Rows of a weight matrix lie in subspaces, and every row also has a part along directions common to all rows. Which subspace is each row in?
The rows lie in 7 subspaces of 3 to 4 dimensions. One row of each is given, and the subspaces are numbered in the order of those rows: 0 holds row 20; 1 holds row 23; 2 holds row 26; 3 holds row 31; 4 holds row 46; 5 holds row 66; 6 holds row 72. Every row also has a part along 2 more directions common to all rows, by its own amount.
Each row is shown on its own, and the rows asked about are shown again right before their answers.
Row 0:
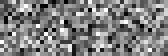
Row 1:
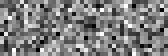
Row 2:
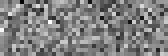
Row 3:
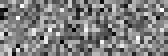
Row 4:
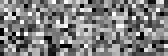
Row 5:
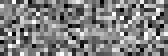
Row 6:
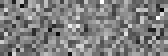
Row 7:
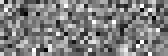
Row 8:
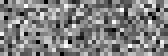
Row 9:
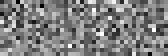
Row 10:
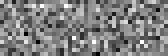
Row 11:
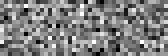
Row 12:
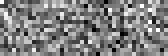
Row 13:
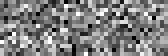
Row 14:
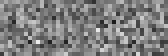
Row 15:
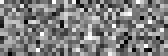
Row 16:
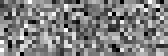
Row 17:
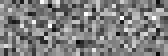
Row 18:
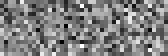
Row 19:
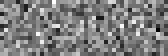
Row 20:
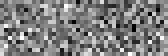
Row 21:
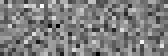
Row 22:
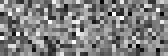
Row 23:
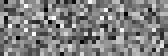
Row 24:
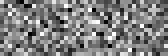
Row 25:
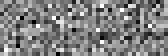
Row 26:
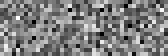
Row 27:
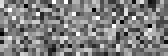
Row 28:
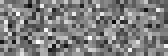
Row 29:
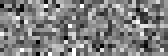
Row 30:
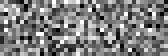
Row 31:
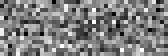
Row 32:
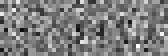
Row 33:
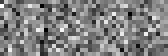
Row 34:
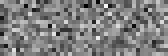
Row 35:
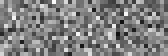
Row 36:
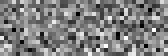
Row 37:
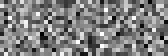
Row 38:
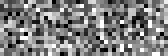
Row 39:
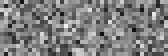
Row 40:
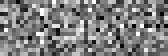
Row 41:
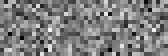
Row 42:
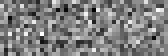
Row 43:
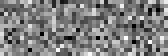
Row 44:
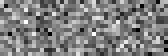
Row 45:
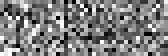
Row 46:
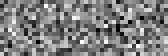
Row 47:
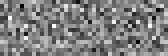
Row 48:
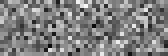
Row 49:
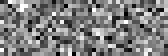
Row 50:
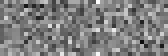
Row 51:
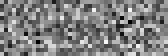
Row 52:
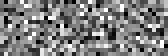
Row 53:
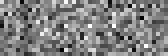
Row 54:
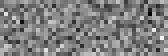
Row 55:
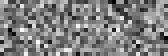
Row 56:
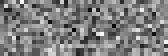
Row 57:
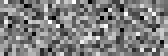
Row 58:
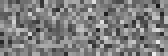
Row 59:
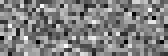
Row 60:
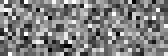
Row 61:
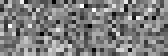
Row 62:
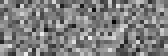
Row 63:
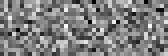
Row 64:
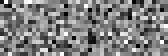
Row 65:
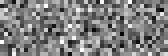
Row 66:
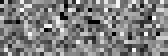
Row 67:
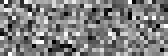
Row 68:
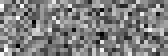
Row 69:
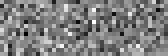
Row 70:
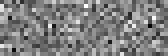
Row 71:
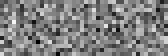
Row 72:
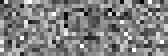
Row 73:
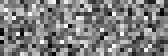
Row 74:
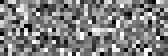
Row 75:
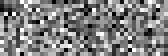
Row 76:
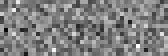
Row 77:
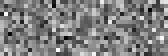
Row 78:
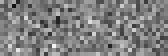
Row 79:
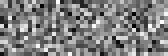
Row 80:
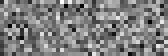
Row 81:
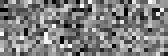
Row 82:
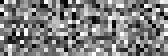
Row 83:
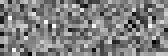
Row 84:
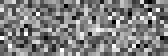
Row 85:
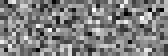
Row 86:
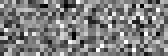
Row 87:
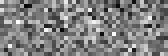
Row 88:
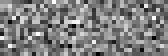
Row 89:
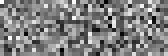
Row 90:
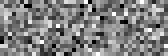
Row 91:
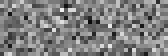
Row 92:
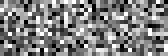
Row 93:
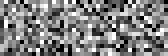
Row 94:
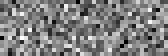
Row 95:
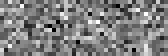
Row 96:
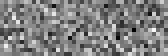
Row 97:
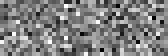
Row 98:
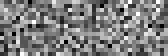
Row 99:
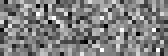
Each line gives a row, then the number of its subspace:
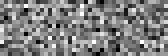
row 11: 1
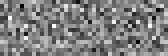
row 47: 3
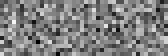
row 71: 4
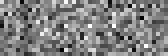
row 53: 6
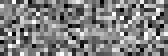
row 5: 2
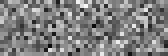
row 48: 3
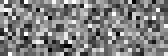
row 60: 6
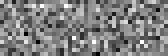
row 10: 1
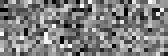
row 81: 2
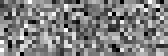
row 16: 6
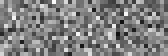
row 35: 0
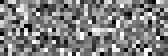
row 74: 5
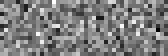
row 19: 4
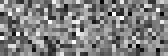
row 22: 1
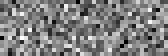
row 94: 6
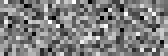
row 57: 1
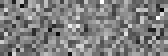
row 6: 2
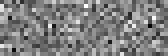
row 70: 3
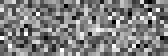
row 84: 5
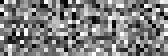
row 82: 0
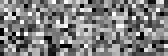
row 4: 3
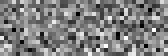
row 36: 0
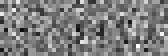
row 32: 4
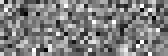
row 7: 6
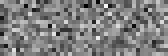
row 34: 3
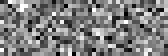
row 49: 5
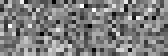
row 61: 6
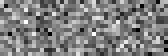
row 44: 0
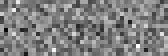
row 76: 4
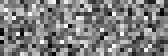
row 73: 3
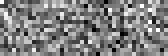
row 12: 2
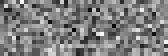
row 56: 0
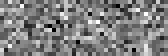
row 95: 5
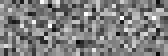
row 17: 3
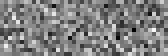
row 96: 0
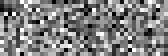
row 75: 6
